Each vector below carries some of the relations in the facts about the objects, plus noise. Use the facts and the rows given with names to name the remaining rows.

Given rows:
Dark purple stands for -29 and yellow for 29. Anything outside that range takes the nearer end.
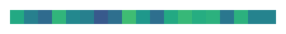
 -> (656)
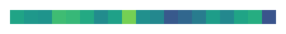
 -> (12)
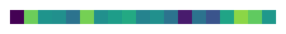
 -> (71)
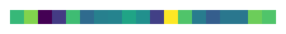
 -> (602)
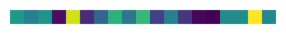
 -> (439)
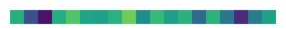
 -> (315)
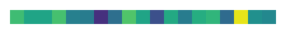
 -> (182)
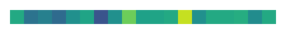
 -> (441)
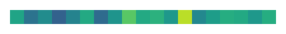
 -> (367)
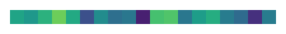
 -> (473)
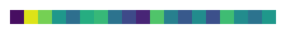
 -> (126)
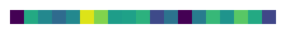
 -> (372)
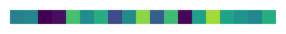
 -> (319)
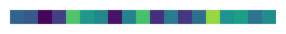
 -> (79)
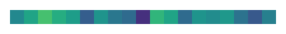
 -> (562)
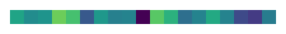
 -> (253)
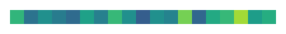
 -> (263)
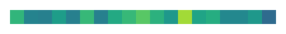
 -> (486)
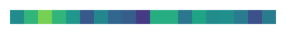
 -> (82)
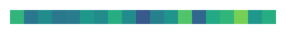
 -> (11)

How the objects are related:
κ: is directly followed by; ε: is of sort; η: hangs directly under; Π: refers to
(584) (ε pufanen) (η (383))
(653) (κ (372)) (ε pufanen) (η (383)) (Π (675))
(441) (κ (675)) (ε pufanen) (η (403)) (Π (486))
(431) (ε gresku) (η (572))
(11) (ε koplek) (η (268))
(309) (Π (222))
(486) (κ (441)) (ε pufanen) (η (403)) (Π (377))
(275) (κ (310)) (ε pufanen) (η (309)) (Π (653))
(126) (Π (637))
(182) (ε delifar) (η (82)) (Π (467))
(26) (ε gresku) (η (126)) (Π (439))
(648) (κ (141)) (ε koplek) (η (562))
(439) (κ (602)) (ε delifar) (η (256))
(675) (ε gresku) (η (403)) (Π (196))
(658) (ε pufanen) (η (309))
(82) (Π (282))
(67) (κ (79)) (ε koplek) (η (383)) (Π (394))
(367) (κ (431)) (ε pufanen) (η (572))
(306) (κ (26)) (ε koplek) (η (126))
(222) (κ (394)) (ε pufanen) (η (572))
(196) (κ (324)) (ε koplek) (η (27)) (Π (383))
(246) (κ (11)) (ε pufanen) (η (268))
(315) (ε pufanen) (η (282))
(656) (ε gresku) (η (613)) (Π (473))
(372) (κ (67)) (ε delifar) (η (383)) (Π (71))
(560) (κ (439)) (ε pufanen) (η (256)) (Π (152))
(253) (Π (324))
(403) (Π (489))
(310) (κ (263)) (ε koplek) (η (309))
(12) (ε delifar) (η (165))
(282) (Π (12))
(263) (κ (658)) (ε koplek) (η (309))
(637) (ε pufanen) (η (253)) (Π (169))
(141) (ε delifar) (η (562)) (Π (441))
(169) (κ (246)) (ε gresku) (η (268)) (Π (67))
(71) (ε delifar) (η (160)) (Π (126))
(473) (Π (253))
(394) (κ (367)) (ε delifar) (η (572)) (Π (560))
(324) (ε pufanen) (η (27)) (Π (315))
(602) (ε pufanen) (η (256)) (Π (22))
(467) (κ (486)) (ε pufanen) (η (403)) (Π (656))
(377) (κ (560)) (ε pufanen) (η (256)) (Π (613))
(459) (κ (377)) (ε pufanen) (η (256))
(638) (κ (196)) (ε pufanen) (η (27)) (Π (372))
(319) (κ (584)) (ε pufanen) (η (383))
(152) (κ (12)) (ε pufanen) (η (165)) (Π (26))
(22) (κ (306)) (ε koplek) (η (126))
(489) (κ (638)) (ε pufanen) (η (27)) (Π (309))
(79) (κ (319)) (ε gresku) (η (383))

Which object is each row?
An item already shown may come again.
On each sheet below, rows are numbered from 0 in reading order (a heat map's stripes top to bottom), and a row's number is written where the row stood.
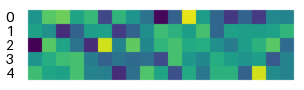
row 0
(256)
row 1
(658)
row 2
(638)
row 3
(403)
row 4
(182)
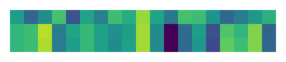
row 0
(489)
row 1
(394)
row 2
(394)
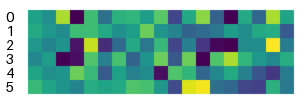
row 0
(560)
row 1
(12)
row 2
(439)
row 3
(584)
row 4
(253)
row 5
(377)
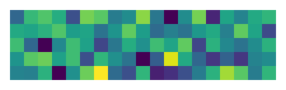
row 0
(169)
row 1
(141)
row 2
(324)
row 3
(256)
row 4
(67)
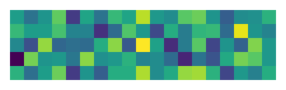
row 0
(275)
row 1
(182)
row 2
(152)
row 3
(71)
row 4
(467)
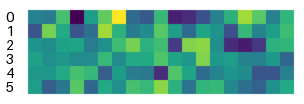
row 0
(67)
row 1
(637)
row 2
(459)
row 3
(246)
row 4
(613)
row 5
(222)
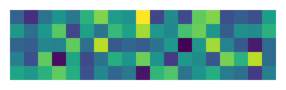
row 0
(653)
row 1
(275)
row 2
(383)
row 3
(26)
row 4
(473)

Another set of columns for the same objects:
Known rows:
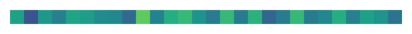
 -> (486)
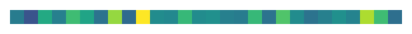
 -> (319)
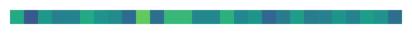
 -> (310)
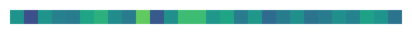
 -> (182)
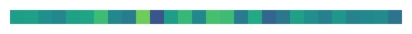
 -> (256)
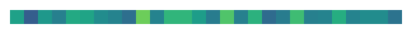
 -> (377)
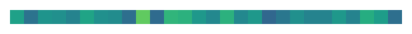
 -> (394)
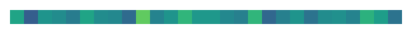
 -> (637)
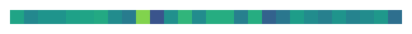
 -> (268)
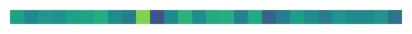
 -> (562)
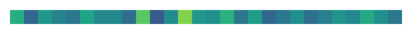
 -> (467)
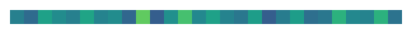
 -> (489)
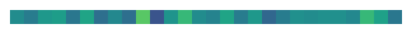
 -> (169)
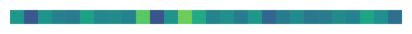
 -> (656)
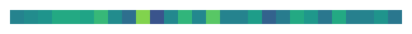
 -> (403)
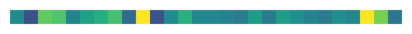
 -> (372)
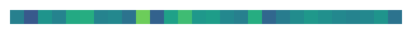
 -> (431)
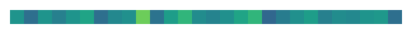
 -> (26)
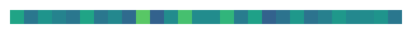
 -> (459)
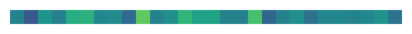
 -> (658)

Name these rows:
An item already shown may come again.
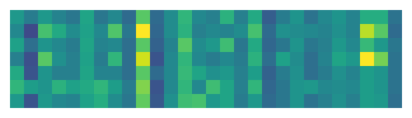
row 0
(152)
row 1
(67)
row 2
(275)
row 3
(653)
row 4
(315)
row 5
(126)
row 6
(182)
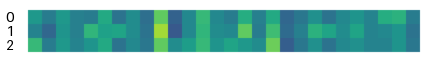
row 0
(152)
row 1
(613)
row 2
(560)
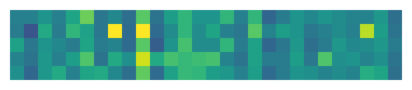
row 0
(439)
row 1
(584)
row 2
(459)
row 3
(602)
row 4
(71)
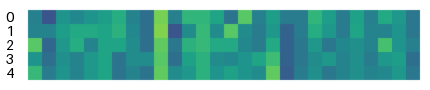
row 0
(141)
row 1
(403)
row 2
(638)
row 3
(26)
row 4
(560)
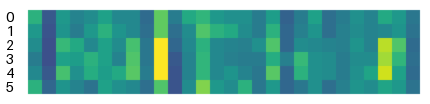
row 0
(246)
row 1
(324)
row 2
(67)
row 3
(79)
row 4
(383)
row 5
(467)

